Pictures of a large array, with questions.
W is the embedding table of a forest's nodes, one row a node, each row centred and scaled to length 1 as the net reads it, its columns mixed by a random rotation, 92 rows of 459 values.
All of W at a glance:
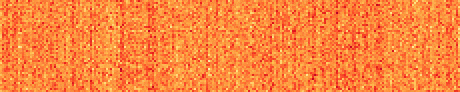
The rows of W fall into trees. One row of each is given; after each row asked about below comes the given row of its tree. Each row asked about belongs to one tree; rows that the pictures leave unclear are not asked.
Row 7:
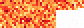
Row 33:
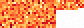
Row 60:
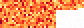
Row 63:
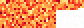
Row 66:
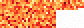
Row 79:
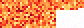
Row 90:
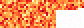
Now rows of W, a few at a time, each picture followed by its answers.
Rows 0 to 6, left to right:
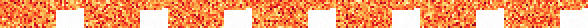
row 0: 7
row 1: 33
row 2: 7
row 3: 79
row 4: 33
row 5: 66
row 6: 60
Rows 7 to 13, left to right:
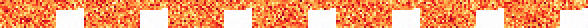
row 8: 60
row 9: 79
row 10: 79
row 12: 7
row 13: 7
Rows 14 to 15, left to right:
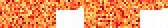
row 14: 63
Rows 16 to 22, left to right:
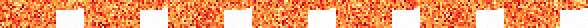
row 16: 33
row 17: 63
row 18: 79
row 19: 90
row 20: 63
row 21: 79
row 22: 7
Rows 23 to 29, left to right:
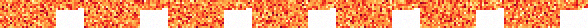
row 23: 90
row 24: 63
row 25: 33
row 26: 60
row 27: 60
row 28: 7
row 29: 60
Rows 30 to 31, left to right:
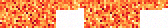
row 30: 79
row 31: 79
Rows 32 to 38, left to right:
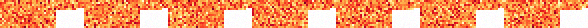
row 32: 7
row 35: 63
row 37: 63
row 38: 60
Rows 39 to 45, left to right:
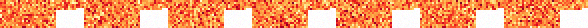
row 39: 7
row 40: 60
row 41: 90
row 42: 7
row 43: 60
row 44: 7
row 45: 79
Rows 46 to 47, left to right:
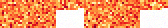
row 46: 33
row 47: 33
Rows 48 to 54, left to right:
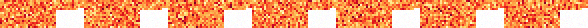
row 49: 79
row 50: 60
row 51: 63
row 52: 60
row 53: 79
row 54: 7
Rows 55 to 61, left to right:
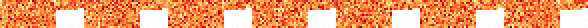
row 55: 60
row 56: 79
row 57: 60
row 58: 90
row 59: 7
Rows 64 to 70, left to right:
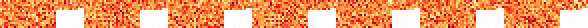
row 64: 66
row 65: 79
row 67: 79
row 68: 60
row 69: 60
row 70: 7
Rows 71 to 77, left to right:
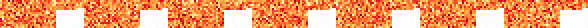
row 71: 60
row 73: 33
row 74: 60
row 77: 90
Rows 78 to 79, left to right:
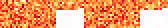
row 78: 33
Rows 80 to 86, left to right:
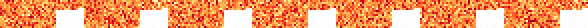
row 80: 63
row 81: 7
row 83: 90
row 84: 90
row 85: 7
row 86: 7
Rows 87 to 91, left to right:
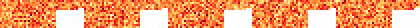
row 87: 79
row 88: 79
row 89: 79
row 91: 63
